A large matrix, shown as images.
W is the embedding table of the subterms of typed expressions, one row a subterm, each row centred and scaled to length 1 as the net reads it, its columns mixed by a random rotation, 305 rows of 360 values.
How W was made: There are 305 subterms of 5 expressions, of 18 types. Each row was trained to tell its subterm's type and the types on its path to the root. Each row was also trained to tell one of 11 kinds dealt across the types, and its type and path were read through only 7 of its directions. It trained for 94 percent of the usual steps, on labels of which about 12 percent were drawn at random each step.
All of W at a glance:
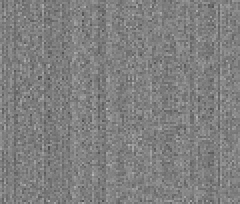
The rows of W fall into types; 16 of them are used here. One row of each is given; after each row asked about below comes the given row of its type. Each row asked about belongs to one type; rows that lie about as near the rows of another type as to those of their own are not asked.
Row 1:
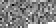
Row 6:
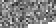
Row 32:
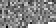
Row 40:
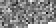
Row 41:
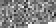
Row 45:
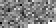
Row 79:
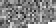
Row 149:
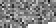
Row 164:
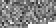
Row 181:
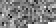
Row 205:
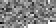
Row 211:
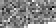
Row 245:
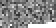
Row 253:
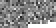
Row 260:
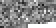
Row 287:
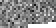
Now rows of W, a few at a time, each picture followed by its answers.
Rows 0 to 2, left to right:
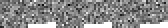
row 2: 149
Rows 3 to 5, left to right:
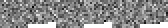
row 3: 287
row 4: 149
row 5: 181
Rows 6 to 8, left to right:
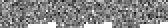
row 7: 211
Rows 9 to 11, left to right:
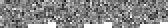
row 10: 205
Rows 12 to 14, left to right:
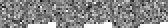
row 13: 287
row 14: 6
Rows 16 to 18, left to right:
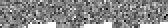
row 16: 245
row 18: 164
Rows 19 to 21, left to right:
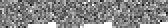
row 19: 6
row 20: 149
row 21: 181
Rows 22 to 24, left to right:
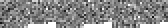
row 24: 211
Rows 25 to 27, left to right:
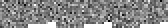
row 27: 1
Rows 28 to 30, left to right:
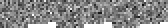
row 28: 32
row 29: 253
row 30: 6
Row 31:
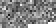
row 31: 40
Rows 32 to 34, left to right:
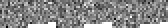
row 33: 211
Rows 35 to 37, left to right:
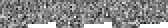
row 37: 6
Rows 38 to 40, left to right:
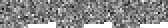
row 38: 205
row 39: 181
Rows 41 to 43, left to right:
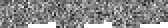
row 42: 205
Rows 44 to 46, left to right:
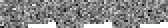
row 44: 253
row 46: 6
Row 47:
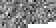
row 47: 40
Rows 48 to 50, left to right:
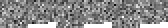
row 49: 41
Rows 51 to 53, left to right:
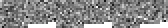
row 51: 32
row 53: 245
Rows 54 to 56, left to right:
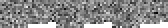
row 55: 260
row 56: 205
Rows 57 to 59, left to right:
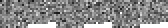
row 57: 205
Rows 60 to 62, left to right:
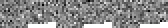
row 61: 205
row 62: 40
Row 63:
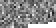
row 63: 79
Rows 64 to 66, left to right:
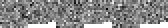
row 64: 6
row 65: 253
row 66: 1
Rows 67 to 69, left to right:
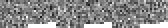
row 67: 211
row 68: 181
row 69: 1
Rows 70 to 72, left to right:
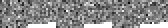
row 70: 253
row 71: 211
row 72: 245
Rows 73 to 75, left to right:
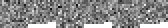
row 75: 245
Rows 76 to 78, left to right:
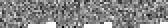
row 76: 211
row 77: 32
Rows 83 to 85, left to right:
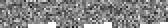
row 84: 245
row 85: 45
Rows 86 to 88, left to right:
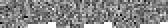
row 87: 79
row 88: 40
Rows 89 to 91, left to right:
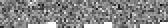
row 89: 260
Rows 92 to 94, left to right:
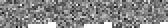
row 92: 245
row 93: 287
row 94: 1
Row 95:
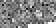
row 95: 287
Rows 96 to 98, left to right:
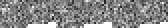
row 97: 40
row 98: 6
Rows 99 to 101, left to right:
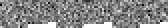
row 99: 40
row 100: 164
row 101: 181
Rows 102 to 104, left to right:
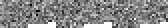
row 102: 6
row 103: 260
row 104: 211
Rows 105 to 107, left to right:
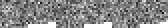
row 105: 41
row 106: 260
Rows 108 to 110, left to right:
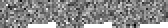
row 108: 1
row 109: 6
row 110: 41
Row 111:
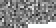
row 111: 149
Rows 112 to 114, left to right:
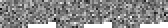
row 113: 205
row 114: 205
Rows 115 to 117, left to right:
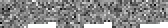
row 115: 260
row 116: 287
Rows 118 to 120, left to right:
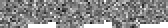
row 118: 253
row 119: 205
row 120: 6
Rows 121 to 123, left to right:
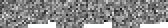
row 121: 205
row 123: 45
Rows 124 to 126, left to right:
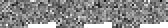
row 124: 149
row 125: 260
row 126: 1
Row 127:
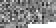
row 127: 205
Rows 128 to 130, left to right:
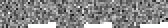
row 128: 32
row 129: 211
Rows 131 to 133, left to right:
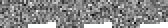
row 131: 245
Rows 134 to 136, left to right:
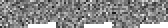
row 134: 149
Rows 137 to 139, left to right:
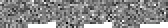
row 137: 149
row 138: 245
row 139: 40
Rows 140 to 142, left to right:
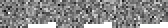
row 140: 32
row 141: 245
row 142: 149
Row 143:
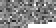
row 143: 253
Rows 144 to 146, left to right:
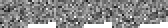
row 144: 45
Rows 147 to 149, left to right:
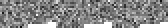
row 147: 245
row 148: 41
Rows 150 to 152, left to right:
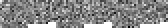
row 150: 181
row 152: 245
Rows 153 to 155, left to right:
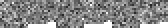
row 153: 149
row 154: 1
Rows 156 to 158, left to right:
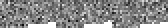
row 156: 149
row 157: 6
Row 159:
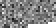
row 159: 6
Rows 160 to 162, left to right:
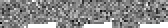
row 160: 260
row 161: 41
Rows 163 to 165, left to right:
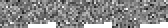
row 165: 211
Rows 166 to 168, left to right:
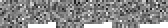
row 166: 287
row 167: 253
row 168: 149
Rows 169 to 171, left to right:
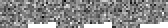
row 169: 45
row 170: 245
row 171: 253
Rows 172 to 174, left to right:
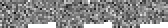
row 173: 1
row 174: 32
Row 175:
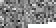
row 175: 253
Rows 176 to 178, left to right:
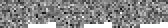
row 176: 253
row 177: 245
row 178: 32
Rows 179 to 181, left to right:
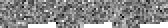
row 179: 32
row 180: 1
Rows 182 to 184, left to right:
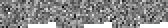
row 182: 32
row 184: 149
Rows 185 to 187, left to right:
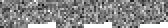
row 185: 260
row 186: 79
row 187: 6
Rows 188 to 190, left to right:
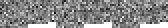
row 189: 41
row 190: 211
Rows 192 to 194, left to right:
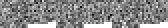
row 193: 164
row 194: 164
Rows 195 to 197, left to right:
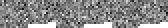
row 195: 181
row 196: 287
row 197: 149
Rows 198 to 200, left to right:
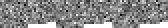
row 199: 32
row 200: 40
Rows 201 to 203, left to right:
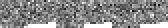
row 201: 41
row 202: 260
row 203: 260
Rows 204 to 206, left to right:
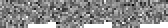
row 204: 211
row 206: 79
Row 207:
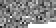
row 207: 211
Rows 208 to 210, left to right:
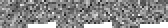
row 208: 40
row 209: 287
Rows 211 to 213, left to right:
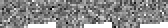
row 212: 260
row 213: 32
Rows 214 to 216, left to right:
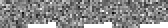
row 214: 164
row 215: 32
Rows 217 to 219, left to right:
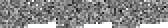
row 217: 41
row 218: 260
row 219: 211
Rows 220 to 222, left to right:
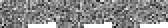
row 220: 260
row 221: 32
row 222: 260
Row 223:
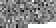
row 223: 211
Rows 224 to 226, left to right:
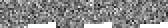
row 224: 287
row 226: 181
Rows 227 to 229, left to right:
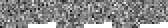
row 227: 211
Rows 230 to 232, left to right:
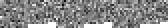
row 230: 253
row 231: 245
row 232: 41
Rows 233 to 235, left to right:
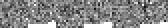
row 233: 1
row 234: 45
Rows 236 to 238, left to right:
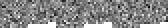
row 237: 253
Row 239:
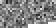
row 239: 41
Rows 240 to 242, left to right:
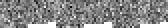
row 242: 1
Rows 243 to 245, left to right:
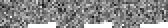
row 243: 260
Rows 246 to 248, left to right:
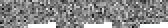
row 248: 164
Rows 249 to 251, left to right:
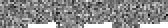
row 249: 1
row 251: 164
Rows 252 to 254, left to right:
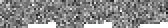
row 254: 40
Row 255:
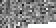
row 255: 205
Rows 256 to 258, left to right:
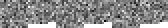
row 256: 181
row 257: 149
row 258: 149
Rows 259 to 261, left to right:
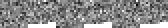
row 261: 149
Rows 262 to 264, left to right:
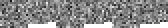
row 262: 287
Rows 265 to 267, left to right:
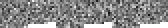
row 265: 211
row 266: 79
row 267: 149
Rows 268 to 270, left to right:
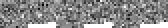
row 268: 260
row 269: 253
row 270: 245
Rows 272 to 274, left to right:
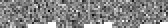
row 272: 164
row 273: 164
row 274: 181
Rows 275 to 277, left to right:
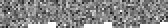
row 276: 245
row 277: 40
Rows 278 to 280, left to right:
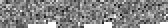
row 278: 164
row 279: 32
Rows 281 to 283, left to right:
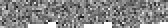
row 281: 181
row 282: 32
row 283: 45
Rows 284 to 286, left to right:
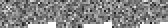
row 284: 41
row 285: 164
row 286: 211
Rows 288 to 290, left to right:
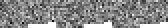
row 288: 287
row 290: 32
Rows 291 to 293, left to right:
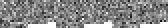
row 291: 253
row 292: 6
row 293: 287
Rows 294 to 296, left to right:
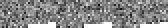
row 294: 32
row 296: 260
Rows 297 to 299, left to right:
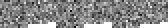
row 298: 253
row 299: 287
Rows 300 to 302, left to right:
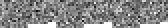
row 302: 181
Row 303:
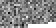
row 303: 41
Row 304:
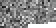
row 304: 45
